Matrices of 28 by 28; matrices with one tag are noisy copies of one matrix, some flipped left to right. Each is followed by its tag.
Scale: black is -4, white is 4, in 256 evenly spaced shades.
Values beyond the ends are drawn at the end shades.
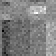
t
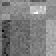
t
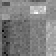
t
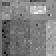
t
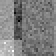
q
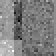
q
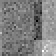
q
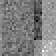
q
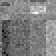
t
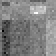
t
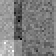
q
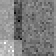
q
